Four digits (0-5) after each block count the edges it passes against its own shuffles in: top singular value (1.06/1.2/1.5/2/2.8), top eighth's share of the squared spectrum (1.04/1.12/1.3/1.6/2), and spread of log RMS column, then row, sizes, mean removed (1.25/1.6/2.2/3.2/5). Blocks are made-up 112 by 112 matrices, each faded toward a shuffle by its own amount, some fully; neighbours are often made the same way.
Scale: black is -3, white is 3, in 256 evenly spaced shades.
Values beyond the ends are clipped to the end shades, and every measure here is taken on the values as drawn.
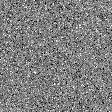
0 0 0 0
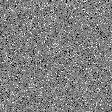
1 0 0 0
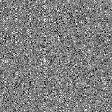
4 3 2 1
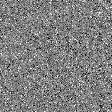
3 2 1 0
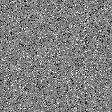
3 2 1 0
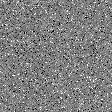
0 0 0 0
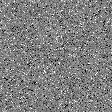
1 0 0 0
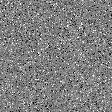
2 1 0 0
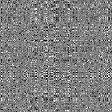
5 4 3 3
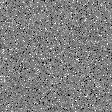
0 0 0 0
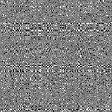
5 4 3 3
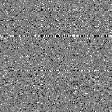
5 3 2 3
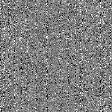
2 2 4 0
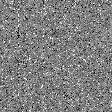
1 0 1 0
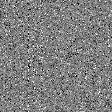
1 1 2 0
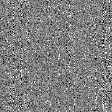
2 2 3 0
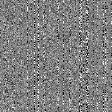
2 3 4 0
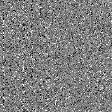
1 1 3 0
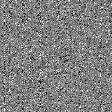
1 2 3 0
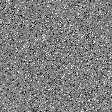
2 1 0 0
